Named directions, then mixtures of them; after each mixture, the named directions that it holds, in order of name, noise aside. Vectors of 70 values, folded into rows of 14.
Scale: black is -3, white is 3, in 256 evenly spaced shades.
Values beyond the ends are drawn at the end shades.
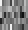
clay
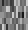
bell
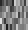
bell, clay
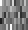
bell, clay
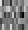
bell, clay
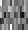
clay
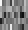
clay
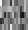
clay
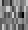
bell, clay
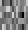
bell, clay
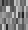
bell
